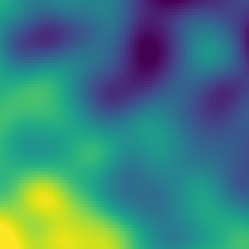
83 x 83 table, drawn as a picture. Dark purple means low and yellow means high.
The bottom left is the ninth with the highest average. The ninth with the lowest average is the top middle. The field is smooth, with broad soft blobs. The field climbs toward the bottom left.
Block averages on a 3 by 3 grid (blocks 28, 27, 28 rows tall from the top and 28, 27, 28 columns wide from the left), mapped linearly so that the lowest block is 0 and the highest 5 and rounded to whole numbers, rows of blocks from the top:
1 0 0 | 3 2 1 | 5 3 2
